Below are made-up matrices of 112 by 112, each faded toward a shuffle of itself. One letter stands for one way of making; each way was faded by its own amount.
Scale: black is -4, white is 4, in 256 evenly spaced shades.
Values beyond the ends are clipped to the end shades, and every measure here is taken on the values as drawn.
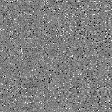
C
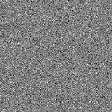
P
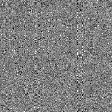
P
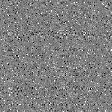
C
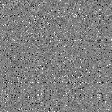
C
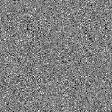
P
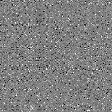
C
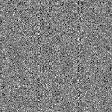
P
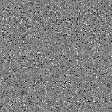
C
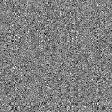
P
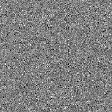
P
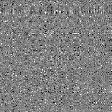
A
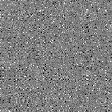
C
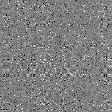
C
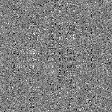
P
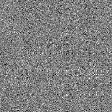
P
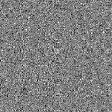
P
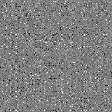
C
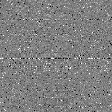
C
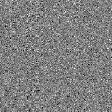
P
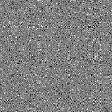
A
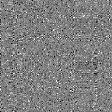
A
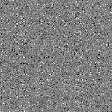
A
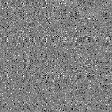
A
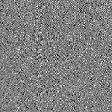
A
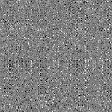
A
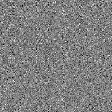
P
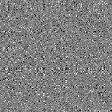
A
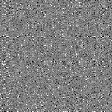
A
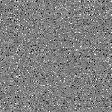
C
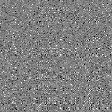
A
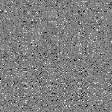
C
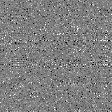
C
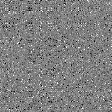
C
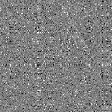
A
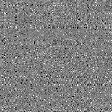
A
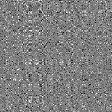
A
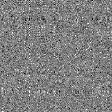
P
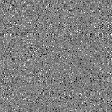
A
